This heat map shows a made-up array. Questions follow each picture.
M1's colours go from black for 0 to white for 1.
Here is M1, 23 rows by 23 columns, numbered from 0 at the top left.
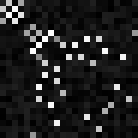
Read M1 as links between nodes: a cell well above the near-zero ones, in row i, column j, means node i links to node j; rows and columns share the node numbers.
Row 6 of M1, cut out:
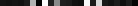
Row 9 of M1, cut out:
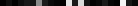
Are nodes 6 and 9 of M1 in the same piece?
yes
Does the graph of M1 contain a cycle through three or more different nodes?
yes
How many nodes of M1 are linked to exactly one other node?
10
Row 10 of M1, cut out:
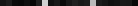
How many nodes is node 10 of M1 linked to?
2
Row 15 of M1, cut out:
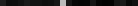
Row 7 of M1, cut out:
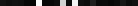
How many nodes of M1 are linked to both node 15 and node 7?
1
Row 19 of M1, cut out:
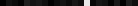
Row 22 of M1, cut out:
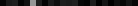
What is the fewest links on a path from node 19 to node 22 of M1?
4
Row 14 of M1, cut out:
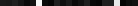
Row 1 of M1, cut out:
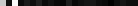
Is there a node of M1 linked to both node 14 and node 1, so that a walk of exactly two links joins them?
no
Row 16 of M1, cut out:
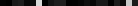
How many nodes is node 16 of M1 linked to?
2
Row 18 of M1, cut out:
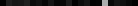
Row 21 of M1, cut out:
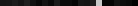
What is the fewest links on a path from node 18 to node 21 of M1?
6
